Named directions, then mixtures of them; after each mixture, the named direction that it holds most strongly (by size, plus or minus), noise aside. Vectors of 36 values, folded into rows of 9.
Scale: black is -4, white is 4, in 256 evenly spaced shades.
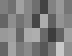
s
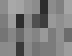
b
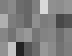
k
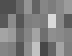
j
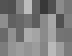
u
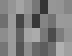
s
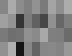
b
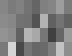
s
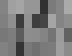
b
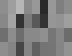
b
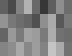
u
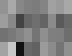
k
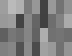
b
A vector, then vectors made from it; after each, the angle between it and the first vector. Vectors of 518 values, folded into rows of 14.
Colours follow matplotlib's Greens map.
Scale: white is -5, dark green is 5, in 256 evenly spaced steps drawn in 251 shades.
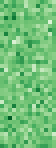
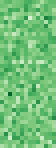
partly opposed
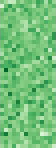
orthogonal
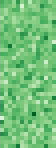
orthogonal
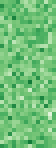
partly aligned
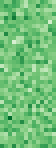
nearly parallel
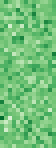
partly opposed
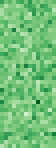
partly opposed
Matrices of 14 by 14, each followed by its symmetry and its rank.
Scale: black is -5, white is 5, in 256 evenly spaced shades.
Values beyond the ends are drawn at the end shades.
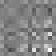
symmetric, rank two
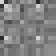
symmetric, rank two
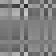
neither, rank one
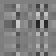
neither, rank one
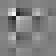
symmetric, rank one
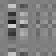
neither, rank one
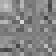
symmetric, rank three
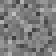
symmetric, full rank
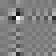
symmetric, rank one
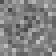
symmetric, full rank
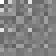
symmetric, rank two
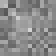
symmetric, rank three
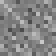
symmetric, full rank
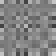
symmetric, rank two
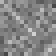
symmetric, full rank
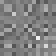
symmetric, rank three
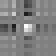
symmetric, rank one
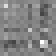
symmetric, rank three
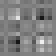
symmetric, rank one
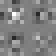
symmetric, rank two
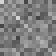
symmetric, rank three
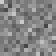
symmetric, full rank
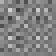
symmetric, rank two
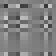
neither, rank one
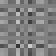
neither, rank one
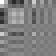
symmetric, rank one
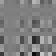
neither, rank one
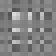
symmetric, rank one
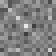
symmetric, rank three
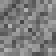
symmetric, full rank
